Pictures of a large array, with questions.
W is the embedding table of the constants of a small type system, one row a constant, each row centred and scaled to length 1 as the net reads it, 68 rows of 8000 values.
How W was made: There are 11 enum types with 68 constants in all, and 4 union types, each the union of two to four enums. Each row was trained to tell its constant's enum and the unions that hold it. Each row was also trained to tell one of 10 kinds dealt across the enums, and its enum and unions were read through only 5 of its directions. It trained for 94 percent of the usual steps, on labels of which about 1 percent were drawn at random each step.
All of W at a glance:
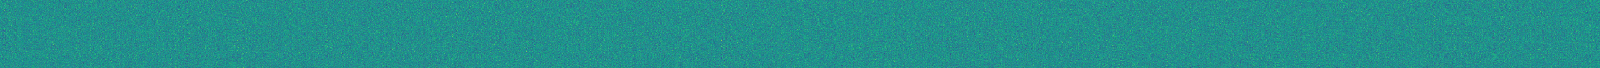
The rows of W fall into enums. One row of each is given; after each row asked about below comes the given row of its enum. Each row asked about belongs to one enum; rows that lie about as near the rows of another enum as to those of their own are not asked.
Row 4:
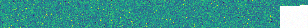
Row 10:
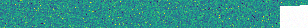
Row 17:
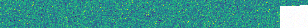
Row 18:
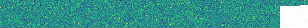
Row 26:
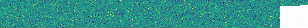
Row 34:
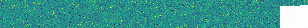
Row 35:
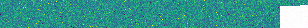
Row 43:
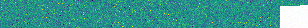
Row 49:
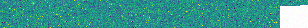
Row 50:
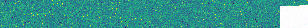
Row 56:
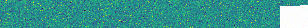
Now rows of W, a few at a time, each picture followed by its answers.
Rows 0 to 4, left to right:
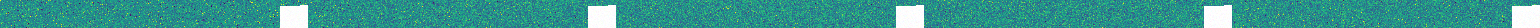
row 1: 35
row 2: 34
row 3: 18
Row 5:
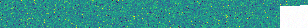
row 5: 34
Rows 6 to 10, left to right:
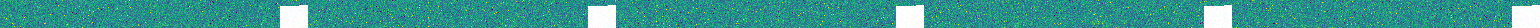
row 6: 17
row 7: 34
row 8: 4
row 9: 43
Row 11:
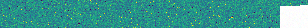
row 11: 43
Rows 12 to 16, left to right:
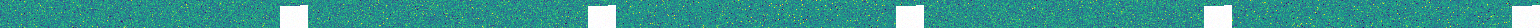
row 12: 18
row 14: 4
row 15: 50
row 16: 49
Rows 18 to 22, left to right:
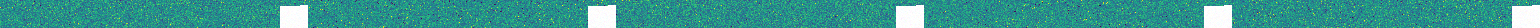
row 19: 18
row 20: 18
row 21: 43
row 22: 18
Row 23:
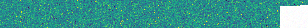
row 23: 18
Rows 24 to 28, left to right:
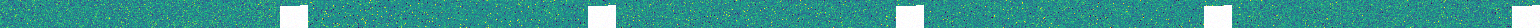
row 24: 49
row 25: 35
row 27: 50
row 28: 17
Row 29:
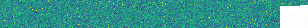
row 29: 35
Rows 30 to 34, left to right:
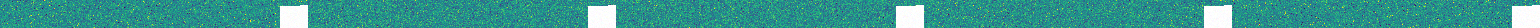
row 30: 50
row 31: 43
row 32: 4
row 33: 34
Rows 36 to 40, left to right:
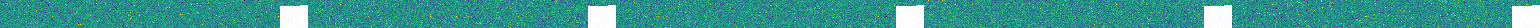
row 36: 50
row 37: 18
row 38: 43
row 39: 50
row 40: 50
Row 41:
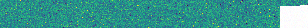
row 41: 17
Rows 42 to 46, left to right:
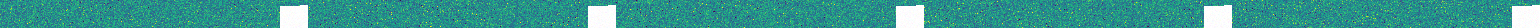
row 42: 18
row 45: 35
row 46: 26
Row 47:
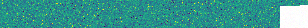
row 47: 35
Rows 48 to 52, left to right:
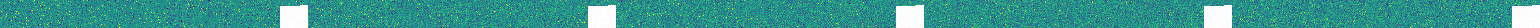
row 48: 35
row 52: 43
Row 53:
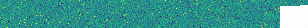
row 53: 4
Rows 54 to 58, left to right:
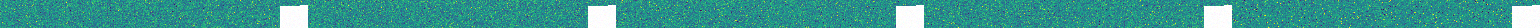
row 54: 34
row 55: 34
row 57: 17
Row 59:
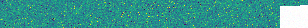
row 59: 50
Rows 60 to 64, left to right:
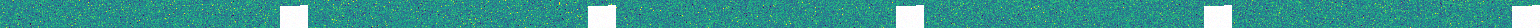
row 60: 49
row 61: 4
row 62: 43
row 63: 34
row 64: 35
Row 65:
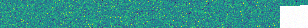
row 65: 50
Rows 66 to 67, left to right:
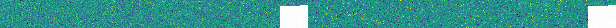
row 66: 17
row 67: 35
